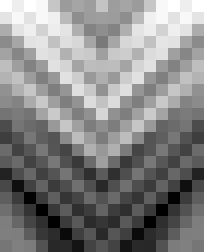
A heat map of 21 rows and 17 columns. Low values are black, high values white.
Slope: up to the top. Average level on the scale: 50%. Odd rows or columns: none. Mirror symmetry: left to right.
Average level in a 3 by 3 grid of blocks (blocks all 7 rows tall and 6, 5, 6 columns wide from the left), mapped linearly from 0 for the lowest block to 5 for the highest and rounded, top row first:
5 4 5
2 3 2
0 0 0
